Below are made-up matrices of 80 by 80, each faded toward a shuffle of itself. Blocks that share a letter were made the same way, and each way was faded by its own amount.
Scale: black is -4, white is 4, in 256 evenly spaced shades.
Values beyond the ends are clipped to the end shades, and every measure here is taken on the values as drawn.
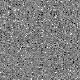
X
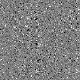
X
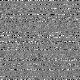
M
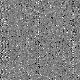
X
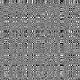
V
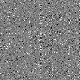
X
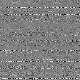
M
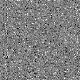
X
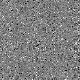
X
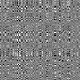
V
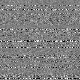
M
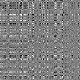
V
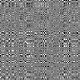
V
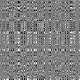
V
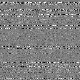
M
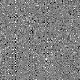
X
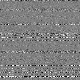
M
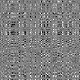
V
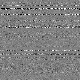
M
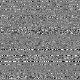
M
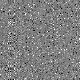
X
